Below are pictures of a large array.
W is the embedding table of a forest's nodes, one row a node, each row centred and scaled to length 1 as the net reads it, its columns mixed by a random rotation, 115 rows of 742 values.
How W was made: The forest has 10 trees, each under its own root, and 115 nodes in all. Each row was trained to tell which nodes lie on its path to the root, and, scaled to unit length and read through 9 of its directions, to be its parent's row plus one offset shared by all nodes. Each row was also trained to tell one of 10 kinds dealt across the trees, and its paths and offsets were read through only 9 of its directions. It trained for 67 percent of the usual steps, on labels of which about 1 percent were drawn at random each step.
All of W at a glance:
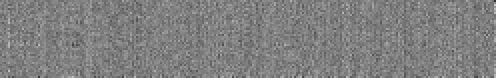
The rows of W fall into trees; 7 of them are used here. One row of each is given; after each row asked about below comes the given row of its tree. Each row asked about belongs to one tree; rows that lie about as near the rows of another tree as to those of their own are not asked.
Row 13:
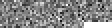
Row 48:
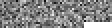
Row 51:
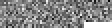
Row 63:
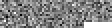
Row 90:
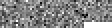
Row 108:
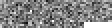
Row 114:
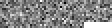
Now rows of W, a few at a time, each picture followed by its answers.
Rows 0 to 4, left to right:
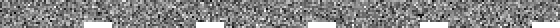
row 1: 63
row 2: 48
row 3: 90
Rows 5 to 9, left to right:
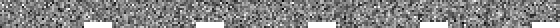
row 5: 48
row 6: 114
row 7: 13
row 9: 63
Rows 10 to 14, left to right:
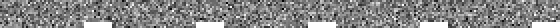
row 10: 108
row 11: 114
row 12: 13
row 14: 114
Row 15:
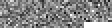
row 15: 63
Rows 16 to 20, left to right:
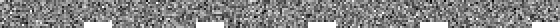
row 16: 13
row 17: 108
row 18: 51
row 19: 51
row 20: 114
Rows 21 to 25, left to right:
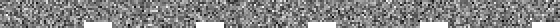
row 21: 51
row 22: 48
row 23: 48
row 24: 63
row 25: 90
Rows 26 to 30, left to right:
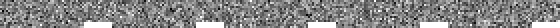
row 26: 114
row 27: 48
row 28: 90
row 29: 108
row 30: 13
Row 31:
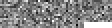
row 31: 108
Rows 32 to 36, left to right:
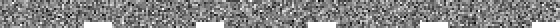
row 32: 108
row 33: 108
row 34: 51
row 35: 51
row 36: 13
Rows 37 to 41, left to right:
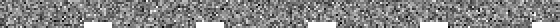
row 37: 90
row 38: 48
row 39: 114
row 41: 48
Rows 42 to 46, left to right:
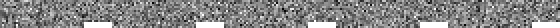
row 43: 90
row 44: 48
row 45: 13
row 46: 48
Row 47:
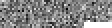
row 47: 114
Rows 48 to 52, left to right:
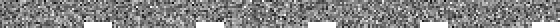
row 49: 48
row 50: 108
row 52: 63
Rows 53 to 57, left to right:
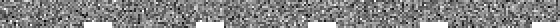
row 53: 63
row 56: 108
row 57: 51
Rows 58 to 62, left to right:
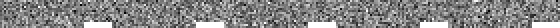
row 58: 48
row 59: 114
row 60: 108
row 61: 114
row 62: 51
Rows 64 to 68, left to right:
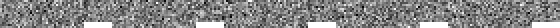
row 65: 108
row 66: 63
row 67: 63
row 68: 63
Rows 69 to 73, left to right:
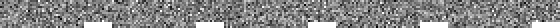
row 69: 108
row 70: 48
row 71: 48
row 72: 51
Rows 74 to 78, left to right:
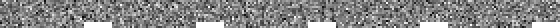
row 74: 114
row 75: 108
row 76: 63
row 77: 48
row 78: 48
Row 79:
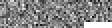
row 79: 63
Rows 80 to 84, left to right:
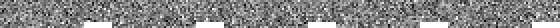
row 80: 114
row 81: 63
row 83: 108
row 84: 90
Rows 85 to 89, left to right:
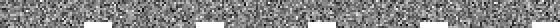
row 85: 114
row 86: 48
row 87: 63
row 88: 114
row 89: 90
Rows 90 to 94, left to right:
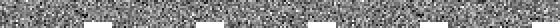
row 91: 13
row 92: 51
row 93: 90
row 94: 114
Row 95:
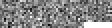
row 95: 48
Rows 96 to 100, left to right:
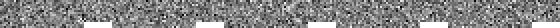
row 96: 114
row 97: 108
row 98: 51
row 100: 48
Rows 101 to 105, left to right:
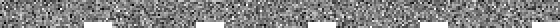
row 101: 13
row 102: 63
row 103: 63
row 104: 13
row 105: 108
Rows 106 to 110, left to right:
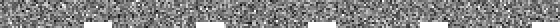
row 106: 108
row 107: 63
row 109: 13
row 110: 114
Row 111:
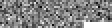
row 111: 108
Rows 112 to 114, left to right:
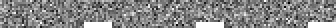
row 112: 51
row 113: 114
